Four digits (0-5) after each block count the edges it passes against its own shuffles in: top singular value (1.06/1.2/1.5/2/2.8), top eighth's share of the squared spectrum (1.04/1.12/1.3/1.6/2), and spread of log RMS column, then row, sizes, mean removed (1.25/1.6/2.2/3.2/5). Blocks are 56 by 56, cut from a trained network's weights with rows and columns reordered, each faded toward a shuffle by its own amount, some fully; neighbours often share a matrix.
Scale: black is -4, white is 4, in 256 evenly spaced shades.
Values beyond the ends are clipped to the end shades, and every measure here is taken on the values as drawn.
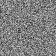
0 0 0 0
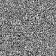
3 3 1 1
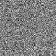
3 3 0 1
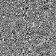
2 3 2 1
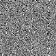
2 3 2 0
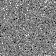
0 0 0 0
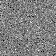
0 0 0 0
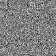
2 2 1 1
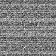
4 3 1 1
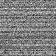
4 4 0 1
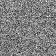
0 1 0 0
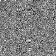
3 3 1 1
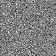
1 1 0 0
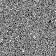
0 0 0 0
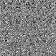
3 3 0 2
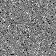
0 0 0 0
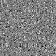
3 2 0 1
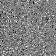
1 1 0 0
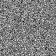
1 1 0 0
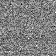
1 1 0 0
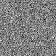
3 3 0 0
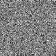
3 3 0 1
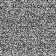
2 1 0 0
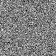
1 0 0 0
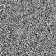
1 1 0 0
